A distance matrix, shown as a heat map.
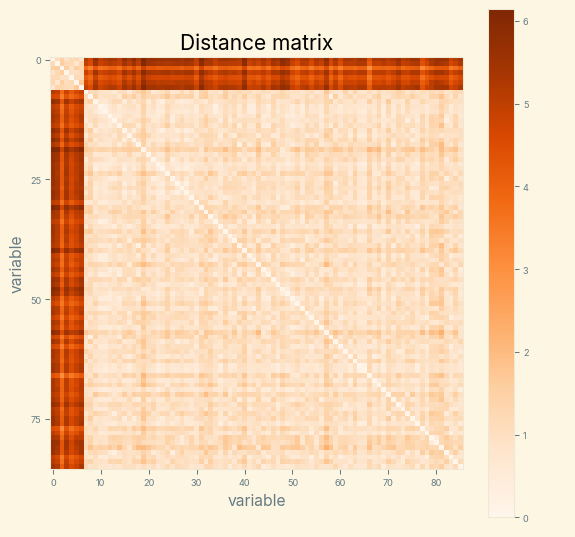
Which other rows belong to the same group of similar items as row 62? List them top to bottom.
7, 8, 9, 10, 11, 12, 13, 14, 15, 16, 17, 18, 19, 20, 21, 22, 23, 24, 25, 26, 27, 28, 29, 30, 31, 32, 33, 34, 35, 36, 37, 38, 39, 40, 41, 42, 43, 44, 45, 46, 47, 48, 49, 50, 51, 52, 53, 54, 55, 56, 57, 58, 59, 60, 61, 63, 64, 65, 66, 67, 68, 69, 70, 71, 72, 73, 74, 75, 76, 77, 78, 79, 80, 81, 82, 83, 84, 85
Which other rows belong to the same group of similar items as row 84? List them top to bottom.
7, 8, 9, 10, 11, 12, 13, 14, 15, 16, 17, 18, 19, 20, 21, 22, 23, 24, 25, 26, 27, 28, 29, 30, 31, 32, 33, 34, 35, 36, 37, 38, 39, 40, 41, 42, 43, 44, 45, 46, 47, 48, 49, 50, 51, 52, 53, 54, 55, 56, 57, 58, 59, 60, 61, 62, 63, 64, 65, 66, 67, 68, 69, 70, 71, 72, 73, 74, 75, 76, 77, 78, 79, 80, 81, 82, 83, 85
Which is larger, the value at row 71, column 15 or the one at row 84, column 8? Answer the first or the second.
the second
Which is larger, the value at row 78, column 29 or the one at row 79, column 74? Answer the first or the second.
the second
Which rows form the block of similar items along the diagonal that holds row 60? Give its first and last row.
7 to 85
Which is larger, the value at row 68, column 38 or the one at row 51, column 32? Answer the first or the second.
the second
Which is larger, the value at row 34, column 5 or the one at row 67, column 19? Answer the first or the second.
the first
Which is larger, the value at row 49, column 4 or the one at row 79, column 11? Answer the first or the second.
the first
